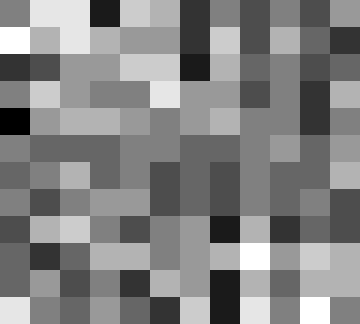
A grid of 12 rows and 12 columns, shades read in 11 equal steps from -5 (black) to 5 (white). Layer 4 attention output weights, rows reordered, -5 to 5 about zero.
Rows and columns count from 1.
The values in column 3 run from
-2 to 4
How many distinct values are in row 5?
5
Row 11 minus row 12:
-5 1 -1 -1 -2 5 -2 0 -2 -1 -3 2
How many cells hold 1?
21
